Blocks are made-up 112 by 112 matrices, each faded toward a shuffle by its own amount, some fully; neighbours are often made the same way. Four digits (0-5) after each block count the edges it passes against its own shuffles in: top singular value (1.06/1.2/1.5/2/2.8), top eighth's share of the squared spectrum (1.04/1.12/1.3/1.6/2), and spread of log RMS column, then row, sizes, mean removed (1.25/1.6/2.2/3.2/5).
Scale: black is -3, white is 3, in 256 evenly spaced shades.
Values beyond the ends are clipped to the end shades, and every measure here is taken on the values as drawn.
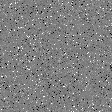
0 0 0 0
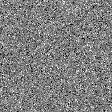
3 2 0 0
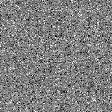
3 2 1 1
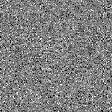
4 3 1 1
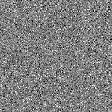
4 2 1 1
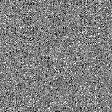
4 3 1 1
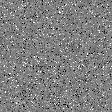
2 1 0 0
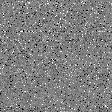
3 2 0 1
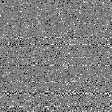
4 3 1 3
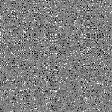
4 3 2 2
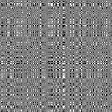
5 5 4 4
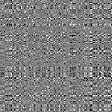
5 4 4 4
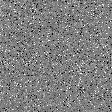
1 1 0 0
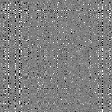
5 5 3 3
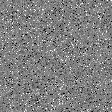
2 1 0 0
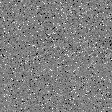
0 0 0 0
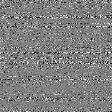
2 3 0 4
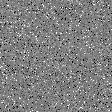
0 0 0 0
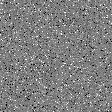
0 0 0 0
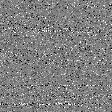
1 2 0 3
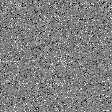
0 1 0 1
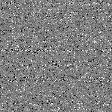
1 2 0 3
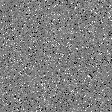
0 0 0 0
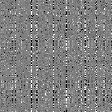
5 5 4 2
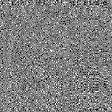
4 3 2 2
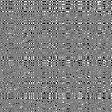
5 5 3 4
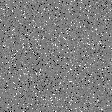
0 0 0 0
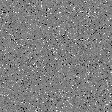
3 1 0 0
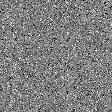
0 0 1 0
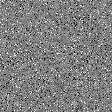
3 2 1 1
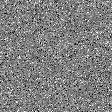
2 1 0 0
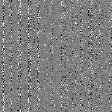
3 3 4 0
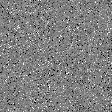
1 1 2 0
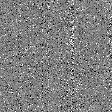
1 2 3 0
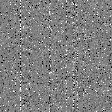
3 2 3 0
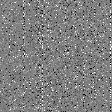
2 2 3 0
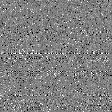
4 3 1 2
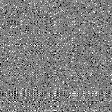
4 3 1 3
